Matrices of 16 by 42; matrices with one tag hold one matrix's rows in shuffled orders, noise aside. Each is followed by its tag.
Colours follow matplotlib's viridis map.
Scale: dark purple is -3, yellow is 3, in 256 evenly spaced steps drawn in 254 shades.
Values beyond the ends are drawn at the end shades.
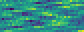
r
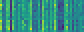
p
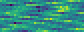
r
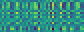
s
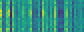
p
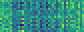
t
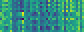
t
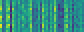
p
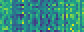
t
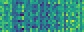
t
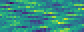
r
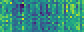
t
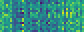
t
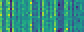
p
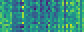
t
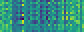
t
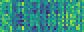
t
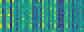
p
